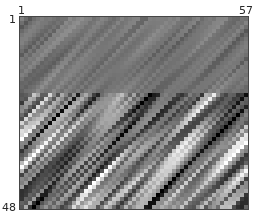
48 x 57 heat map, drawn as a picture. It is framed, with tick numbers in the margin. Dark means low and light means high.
Odd rows or columns: none. Grain: diagonal, up to the right. Seam: horizontal, 40% of the way down, the top part calmer.
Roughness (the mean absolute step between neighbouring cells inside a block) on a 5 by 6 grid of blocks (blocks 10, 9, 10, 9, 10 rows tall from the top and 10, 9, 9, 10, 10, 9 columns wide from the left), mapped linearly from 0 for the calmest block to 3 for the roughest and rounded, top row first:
000000 / 000000 / 331222 / 323222 / 232222
